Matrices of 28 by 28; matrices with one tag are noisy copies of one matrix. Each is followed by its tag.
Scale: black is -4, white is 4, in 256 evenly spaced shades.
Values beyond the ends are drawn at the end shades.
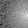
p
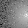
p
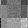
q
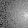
p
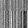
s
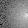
p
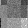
q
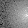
p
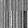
s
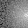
p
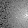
p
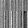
s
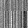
s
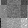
q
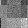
q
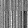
s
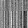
s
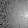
p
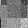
q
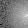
p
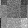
q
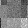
q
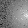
p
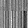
s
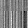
s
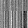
s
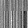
s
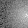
p
